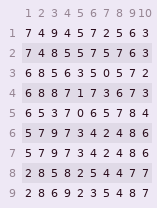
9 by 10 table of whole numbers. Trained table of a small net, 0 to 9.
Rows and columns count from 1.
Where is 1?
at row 4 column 5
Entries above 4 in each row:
6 8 7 7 7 6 6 6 6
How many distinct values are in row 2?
6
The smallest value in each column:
2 4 3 4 0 3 0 4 6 2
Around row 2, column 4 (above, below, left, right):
4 6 8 5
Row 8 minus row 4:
-4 0 -3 1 1 -2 1 -2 0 4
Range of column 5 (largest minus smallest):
5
